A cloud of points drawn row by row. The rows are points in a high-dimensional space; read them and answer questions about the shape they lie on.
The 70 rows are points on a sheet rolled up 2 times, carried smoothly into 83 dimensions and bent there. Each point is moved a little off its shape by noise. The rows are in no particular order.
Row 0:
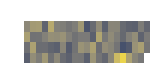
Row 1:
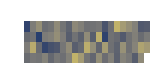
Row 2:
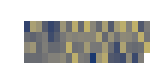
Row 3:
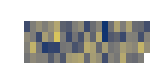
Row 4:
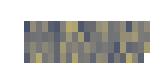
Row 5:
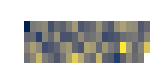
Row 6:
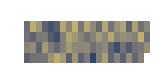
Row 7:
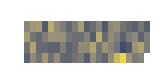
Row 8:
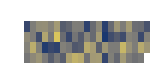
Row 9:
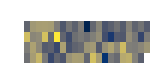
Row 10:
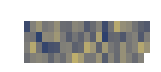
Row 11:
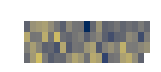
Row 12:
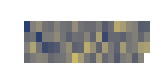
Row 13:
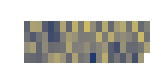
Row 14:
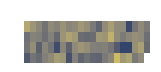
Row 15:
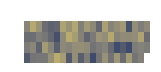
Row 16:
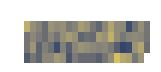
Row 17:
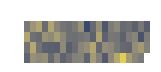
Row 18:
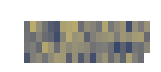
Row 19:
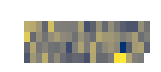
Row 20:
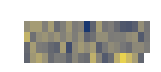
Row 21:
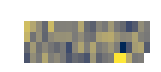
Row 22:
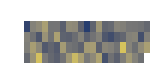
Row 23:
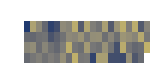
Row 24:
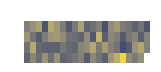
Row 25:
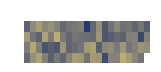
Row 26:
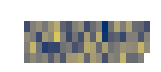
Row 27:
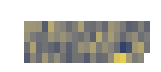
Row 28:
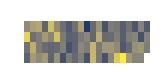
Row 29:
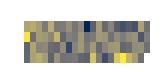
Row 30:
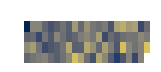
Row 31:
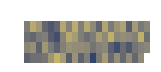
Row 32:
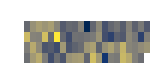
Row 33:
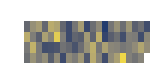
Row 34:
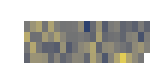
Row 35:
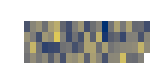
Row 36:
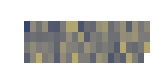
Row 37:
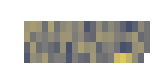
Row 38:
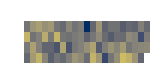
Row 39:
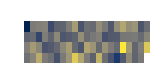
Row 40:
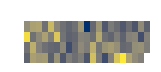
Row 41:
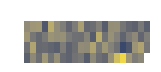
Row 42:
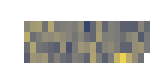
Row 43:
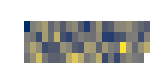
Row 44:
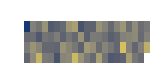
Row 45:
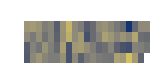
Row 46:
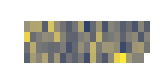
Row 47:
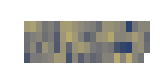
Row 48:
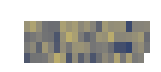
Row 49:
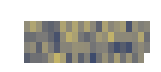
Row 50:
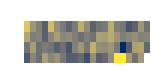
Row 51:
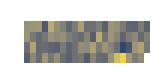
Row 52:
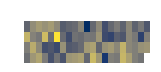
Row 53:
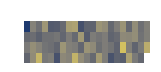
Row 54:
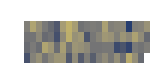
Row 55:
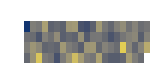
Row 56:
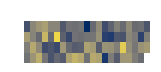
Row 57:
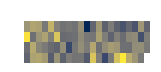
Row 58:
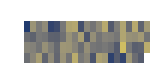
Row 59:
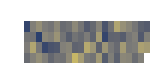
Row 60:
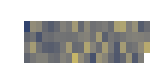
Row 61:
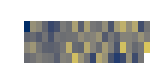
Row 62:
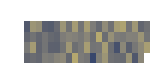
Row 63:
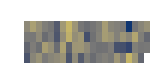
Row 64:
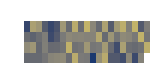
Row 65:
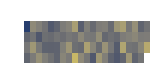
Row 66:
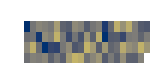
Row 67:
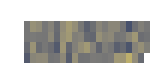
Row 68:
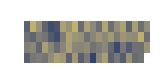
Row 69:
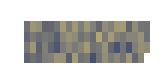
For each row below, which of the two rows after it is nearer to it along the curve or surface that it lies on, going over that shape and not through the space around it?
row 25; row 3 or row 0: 0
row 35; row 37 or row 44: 37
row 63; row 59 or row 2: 2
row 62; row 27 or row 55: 55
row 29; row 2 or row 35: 35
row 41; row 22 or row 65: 22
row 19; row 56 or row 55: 56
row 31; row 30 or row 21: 30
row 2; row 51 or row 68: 68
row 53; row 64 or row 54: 54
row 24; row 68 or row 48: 48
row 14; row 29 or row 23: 23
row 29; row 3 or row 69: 3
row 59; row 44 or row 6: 44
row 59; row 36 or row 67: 36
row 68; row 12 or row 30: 30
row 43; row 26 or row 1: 26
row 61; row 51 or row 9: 9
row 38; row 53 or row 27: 27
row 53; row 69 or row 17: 69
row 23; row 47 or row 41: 47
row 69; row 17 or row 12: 12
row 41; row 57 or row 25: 25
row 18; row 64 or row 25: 64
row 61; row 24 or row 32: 32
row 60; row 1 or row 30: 1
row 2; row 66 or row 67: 66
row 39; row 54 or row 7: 54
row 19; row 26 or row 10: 26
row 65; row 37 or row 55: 55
